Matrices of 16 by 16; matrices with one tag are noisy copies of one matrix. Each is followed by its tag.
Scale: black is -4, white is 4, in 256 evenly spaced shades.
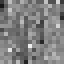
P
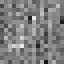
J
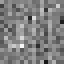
J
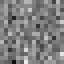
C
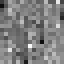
P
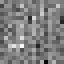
J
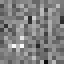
J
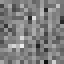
J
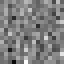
C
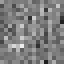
J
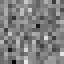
C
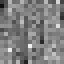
P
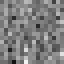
C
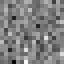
C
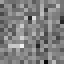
J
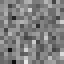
C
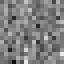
C
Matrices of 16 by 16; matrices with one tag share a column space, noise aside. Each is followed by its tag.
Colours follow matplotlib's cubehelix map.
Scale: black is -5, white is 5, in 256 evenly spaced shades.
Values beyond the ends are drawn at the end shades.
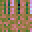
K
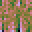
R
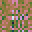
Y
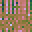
K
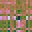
Y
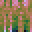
R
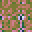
Y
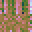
K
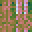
K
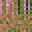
K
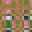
Y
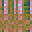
K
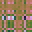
Y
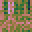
K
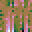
R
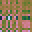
Y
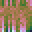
R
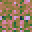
Y
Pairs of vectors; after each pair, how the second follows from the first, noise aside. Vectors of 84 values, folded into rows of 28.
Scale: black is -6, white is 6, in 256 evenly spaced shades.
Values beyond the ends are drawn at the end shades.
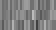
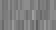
shrunk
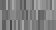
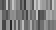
scaled up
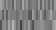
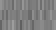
shrunk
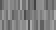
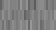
shrunk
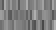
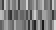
scaled up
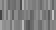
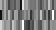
scaled up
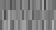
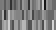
scaled up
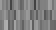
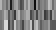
scaled up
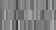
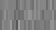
shrunk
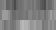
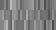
shuffled
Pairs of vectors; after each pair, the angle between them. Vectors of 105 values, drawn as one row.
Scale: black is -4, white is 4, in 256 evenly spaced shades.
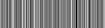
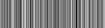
nearly parallel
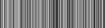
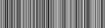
partly opposed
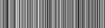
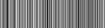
nearly parallel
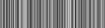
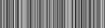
nearly parallel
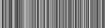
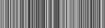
orthogonal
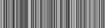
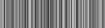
partly aligned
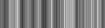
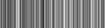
partly aligned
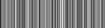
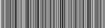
nearly opposite
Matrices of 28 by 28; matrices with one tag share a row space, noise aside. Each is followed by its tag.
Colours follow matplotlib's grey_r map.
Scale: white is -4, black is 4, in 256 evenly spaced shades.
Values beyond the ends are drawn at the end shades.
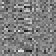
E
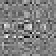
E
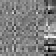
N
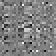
E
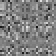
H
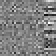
N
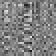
E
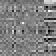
N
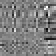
N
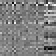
N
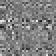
H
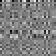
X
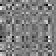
H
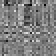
E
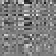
E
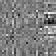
N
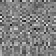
X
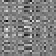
E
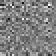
H
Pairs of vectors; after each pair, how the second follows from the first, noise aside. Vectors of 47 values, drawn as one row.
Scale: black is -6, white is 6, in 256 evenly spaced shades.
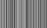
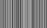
wrapped around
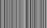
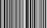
scaled up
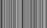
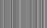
partly zeroed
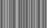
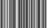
scaled up
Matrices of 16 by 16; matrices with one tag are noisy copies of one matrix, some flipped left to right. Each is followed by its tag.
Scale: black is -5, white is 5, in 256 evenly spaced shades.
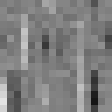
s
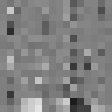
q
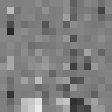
q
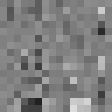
q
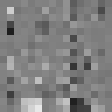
q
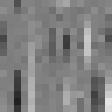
s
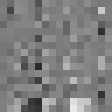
q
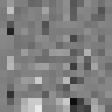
q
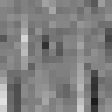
s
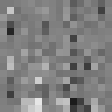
q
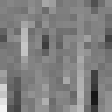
s
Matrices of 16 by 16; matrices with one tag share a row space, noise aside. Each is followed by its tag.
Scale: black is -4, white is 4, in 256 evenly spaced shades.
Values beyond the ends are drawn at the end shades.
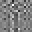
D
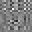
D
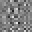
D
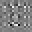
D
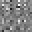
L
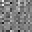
L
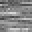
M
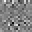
D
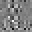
D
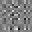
D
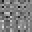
L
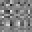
L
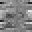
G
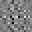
D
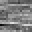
M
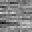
M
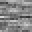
M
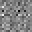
L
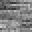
M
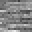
M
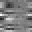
G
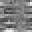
G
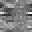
G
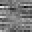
M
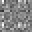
L
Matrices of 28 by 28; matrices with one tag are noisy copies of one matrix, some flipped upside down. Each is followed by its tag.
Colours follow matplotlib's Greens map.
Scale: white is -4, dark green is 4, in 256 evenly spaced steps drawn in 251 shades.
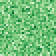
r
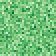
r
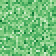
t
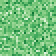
t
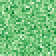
r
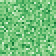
r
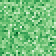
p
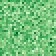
p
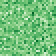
t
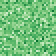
t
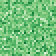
t
